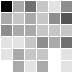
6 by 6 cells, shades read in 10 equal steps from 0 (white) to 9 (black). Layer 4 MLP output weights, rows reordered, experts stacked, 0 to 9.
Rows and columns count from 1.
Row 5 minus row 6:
1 0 1 -1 0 0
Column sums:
18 15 16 15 10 19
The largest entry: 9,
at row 1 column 1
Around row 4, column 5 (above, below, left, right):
2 0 4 5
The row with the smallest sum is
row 6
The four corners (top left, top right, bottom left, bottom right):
9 4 0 1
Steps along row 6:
up down up down up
